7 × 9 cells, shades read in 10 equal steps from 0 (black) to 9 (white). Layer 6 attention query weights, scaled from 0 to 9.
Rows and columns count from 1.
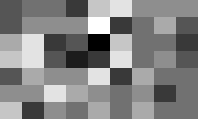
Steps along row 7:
down up down up down up down same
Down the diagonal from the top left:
3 5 2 1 8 4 6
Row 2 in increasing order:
2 3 3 4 5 5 5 6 9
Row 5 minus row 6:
-2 1 -3 -1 3 -2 1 2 0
